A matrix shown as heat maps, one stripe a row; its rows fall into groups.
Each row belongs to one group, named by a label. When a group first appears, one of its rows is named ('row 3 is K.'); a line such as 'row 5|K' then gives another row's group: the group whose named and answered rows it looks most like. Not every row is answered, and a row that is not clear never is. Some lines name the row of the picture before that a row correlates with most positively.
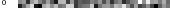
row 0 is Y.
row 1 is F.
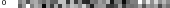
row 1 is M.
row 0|Y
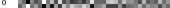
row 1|M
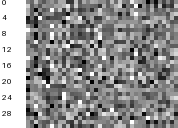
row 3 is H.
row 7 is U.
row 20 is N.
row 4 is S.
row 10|M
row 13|H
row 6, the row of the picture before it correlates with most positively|0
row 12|H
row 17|F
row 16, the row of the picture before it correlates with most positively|0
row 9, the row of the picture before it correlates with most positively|0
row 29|Y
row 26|M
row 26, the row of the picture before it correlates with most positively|1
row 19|F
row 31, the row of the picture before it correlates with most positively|0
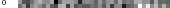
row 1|Y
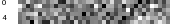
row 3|N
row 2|H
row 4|Y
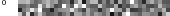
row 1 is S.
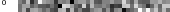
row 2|Y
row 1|H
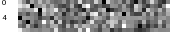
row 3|H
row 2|N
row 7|U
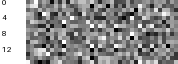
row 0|M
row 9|H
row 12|N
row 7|N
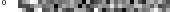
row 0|N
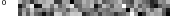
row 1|F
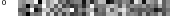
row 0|N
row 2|F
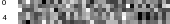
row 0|M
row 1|H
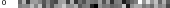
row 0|Y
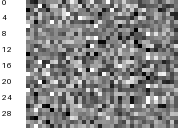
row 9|U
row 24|Y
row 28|H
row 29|S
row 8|Y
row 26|F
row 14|Y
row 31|M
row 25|Y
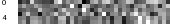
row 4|Y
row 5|Y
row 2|S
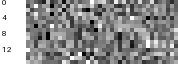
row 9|N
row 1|M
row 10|Y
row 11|Y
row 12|U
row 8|N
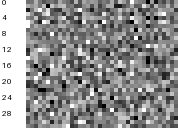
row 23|S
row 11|Y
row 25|M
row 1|N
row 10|U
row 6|U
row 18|F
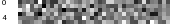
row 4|S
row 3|F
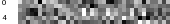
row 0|N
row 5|Y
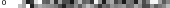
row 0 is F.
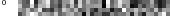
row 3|N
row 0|F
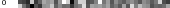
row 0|S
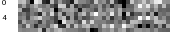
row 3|H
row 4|Y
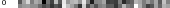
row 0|M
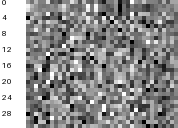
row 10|Y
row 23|H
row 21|M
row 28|F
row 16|F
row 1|U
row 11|M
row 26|H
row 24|F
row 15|H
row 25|S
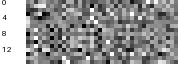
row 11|M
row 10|S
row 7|M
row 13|F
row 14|U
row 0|Y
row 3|F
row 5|U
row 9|M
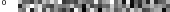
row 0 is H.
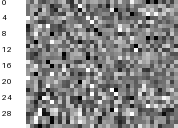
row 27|F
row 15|N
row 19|U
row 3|Y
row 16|M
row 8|M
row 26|Y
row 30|M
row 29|M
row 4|U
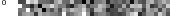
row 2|M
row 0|N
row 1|N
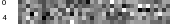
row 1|Y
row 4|M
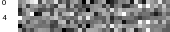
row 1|Y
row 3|F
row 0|N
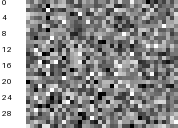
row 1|N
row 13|F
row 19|U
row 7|N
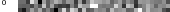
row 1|H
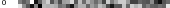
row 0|F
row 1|N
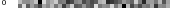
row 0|N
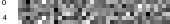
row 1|Y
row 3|H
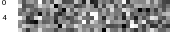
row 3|H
